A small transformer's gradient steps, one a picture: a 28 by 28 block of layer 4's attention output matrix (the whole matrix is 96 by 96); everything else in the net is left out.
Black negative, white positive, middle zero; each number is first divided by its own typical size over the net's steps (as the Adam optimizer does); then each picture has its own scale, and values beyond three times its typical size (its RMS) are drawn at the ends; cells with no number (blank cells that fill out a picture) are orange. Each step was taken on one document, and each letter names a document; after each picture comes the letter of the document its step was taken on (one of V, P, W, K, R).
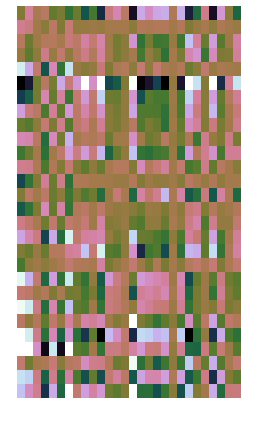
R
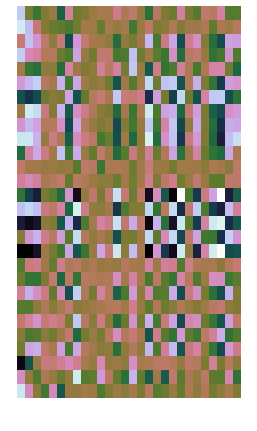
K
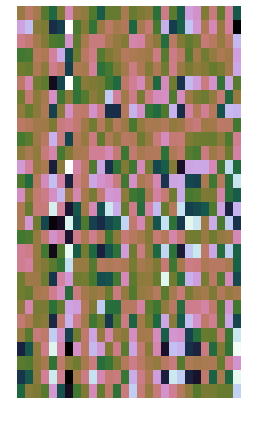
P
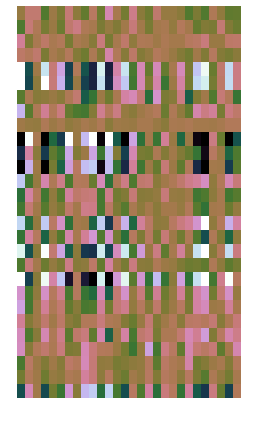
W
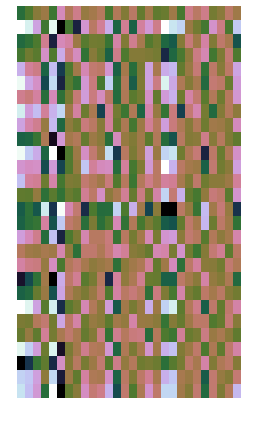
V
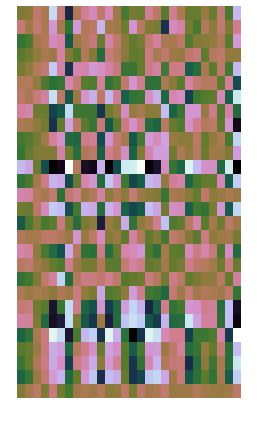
P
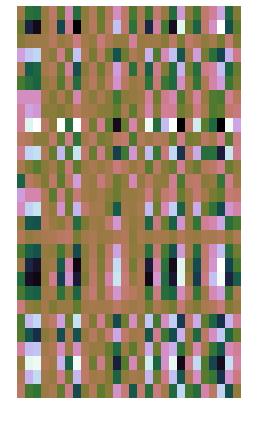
K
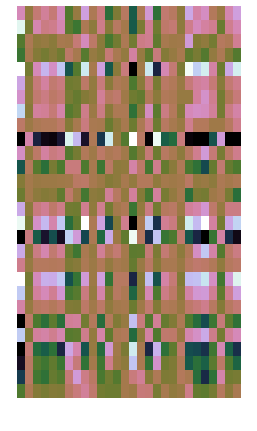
W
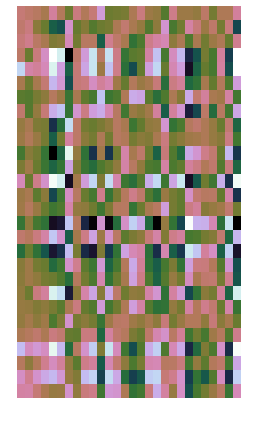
P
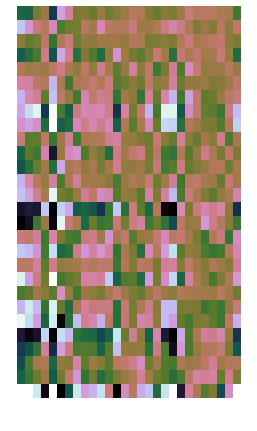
V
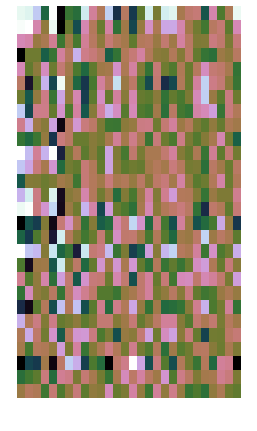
V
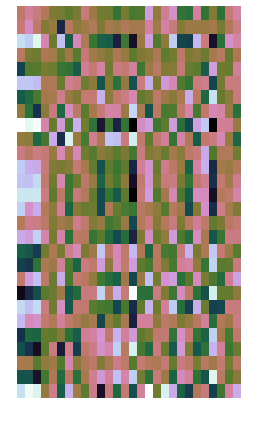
K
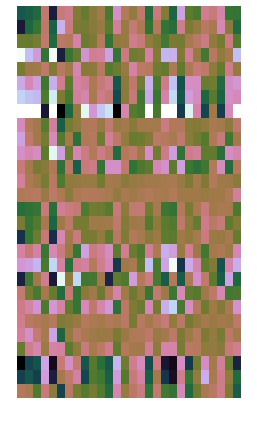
V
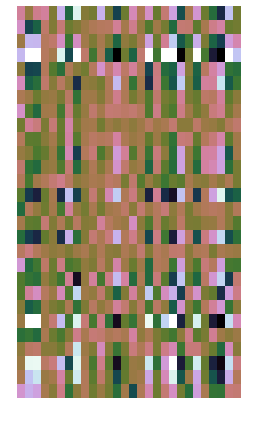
K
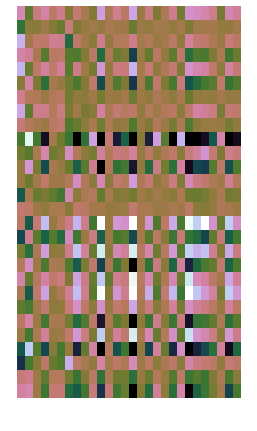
W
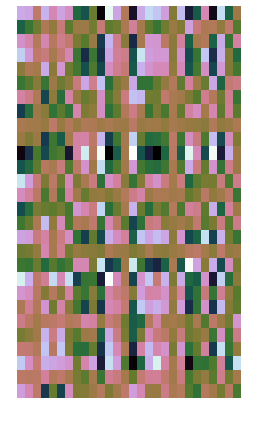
R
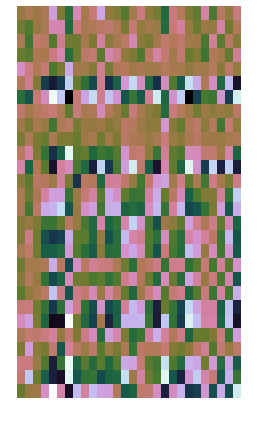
P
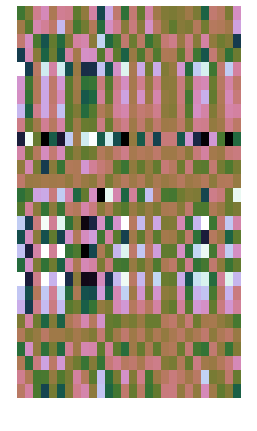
W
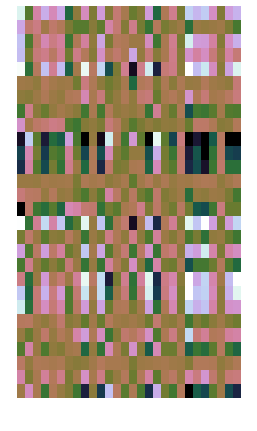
W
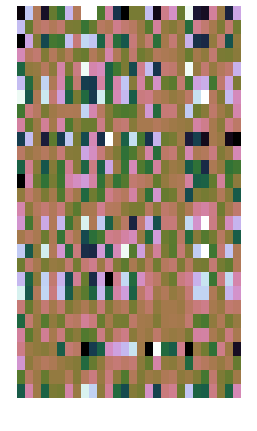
W
